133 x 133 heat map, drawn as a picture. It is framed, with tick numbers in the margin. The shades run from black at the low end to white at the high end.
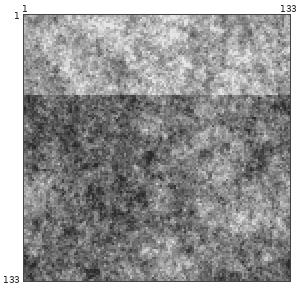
Grain: blotchy. Average level on the scale: 50%. Seam: horizontal, 30% of the way down, the top part higher. Stripes: none.
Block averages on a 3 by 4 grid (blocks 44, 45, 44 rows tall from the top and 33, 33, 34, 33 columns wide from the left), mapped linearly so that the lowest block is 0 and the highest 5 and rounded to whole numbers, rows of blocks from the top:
4555
0021
1022
